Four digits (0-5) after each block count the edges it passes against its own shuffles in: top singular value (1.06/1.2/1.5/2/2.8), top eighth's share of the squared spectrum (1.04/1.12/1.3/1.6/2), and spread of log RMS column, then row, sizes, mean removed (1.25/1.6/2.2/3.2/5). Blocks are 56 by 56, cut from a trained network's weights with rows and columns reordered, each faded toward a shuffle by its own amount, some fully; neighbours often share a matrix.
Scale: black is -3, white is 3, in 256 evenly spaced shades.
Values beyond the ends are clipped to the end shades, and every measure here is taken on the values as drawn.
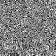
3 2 0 1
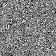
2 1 0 0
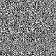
3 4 2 2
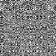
3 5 2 3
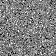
0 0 0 0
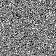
0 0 0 0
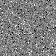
1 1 0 0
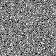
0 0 0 0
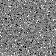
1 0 0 0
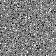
0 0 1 0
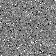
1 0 0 0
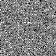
2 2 1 0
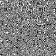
3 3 2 1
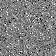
0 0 0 0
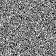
0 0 0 0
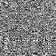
3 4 0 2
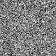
2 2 0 1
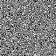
2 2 0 1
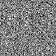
3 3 0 2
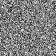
0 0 0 0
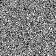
0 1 0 0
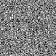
3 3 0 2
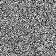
1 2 0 1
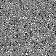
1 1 0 0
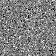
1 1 0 0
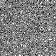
1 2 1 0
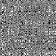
3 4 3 2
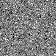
1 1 0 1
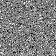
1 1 0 0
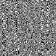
3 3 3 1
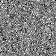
0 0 0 0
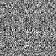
3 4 2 2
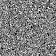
1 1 0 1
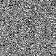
2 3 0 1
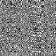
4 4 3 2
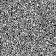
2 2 0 0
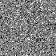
2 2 1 0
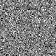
2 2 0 1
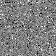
2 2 0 0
